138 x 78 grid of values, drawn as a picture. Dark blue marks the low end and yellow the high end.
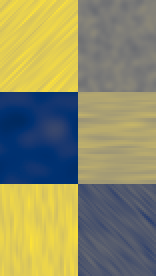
It is made of 3 by 2 panels. Panel 1,1: very high, slanting up to the right, faint in contrast. Panel 1,2: middling, blotchy, faint in contrast. Panel 2,1: very low, smooth, faint in contrast. Panel 2,2: high, streaked across, faint in contrast. Panel 3,1: very high, streaked downward, faint in contrast. Panel 3,2: low, slanting down to the right, faint in contrast.
